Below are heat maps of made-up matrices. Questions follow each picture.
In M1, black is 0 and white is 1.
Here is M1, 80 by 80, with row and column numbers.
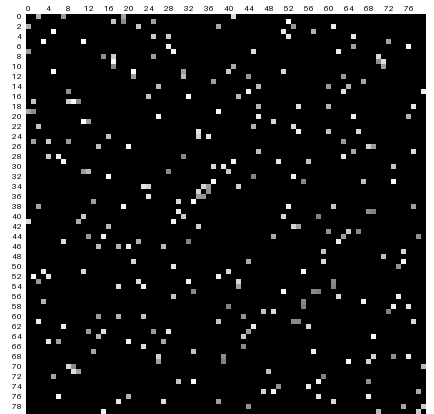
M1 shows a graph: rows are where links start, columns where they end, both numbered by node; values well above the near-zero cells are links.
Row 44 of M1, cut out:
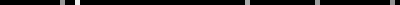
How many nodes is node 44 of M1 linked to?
5
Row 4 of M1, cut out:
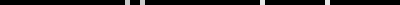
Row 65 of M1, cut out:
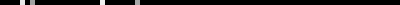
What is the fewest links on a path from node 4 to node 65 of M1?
1
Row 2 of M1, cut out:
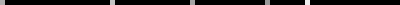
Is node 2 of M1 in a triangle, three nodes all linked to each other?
yes
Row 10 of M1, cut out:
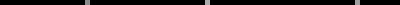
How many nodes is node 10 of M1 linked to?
3
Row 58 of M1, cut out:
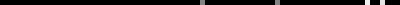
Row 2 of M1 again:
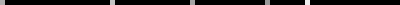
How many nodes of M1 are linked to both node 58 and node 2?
0
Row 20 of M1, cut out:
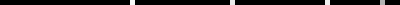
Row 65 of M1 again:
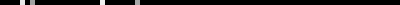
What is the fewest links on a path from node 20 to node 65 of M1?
1
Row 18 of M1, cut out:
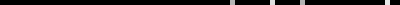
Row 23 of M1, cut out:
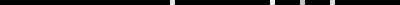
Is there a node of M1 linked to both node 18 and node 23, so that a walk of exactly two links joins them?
yes
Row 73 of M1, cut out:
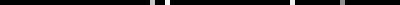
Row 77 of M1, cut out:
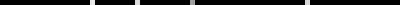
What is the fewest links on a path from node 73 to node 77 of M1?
6
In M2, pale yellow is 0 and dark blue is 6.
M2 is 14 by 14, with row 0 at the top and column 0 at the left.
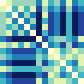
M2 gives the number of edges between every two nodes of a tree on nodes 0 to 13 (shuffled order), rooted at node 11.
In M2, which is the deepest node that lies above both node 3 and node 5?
1
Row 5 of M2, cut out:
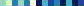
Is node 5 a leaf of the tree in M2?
yes
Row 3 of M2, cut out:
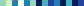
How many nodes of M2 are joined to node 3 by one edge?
1
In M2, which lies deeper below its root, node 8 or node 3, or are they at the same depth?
node 3
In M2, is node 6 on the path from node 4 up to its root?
no
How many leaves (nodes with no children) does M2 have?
7
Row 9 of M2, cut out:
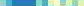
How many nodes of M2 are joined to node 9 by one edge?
3
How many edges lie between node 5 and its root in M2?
3
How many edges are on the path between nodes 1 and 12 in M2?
5
